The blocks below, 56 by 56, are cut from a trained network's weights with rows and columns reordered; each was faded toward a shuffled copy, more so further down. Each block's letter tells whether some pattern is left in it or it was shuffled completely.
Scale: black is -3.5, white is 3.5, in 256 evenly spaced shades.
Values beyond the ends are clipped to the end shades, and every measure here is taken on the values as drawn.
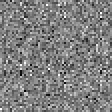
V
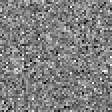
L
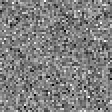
L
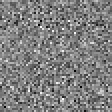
V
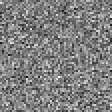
V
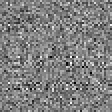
V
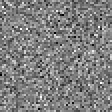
L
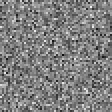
L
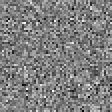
V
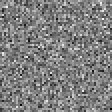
L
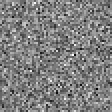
L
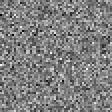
V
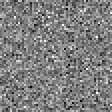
L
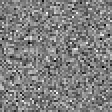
V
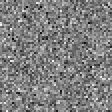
L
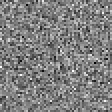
V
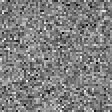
L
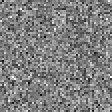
V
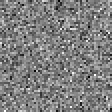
L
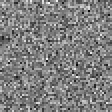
L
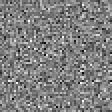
V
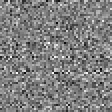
V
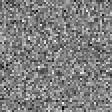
L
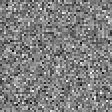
L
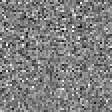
V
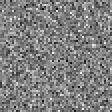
L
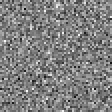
V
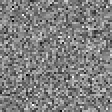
V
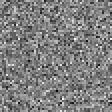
V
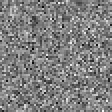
L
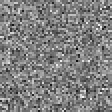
V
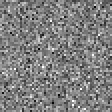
L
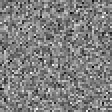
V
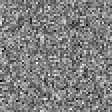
L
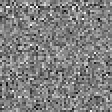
V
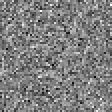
L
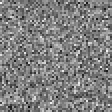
L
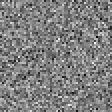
L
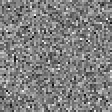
L
